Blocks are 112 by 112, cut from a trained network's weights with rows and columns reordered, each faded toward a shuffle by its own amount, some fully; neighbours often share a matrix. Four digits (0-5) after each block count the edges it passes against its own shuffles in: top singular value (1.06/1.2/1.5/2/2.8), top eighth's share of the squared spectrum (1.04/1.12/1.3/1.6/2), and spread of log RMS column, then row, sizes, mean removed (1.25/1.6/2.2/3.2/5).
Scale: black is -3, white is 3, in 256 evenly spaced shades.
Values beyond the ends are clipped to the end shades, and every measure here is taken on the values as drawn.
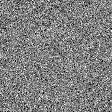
0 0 0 0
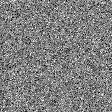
0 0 0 0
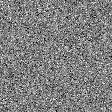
0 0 0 0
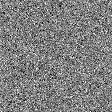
0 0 0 0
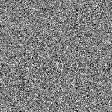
3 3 1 1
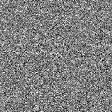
2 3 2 2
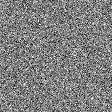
1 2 0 0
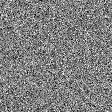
0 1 0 0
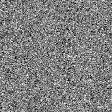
2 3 1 0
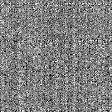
3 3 0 3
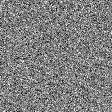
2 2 0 0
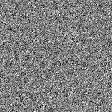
2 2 0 1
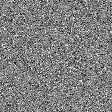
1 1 0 0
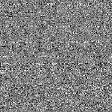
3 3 1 3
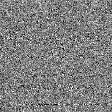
2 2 0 2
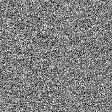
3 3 1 1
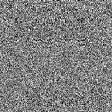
3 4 1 2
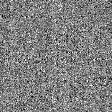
1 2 0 2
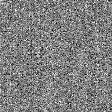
1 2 0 2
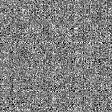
2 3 1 3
